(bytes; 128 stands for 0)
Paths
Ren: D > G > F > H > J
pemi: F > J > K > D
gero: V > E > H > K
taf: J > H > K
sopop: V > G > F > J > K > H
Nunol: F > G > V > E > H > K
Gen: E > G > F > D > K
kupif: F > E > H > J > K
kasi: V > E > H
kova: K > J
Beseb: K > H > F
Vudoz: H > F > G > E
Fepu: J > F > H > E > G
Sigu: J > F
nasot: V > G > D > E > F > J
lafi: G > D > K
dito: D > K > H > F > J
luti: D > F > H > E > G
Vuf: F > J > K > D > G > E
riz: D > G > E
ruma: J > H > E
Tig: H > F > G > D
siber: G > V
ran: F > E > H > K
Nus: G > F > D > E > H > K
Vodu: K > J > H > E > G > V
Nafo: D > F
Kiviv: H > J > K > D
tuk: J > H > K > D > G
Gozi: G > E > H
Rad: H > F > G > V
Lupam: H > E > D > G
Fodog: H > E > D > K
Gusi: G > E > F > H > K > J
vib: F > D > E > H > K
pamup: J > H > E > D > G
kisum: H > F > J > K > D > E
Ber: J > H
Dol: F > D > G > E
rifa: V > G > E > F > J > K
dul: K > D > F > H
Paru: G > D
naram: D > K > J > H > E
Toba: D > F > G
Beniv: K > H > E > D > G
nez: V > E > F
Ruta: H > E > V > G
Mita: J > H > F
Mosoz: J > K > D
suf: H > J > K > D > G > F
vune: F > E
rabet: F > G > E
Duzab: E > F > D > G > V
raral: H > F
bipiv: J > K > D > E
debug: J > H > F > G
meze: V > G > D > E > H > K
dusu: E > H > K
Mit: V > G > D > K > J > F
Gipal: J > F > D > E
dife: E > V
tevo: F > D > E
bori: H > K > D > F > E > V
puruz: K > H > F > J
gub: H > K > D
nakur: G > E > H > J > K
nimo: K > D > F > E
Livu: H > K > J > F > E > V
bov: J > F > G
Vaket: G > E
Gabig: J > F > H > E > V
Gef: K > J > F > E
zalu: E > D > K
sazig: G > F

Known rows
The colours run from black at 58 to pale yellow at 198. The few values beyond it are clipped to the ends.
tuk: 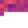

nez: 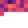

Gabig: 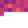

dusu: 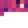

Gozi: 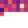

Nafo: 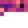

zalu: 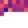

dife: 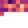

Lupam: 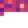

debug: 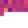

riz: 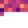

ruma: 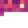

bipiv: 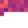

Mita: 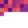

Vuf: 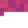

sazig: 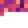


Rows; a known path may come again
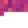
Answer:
Gen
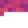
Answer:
sopop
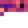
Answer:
Nafo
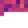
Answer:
Fodog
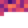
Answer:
nez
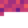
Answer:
Dol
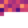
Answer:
riz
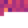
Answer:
debug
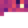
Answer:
dusu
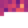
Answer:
gero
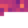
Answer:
nakur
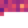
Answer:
Vudoz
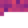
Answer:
vib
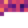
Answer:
Mosoz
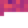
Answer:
rifa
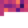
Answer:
Toba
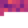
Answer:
Tig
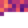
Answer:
kova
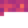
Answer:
Vodu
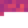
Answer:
Nunol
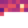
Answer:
Ruta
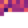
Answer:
zalu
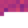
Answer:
kisum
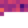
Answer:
dito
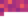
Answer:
pamup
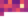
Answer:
ruma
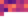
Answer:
vune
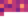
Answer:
Lupam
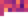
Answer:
bov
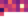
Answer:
Gozi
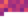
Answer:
bipiv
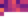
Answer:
Beseb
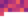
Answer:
Rad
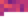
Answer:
Gef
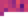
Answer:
Gipal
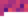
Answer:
tevo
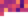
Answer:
sazig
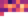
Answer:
dife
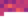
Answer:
Gabig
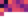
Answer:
raral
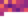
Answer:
lafi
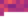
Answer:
tuk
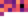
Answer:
Sigu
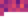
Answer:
ran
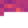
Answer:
Livu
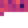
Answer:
Mit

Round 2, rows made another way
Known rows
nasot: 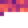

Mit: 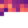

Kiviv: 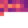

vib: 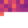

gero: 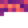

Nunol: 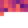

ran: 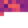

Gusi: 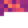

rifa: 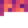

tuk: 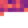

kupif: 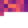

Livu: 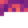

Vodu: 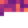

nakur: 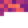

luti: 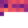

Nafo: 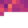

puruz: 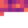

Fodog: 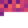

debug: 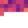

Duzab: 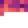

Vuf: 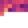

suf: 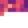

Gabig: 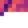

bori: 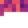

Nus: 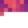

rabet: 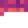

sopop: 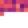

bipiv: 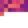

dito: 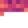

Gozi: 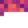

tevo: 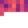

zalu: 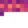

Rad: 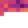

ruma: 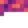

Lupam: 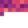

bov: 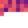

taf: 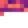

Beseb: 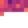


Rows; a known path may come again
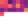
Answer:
tuk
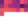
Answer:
Duzab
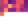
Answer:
suf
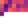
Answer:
Gabig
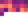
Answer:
Mit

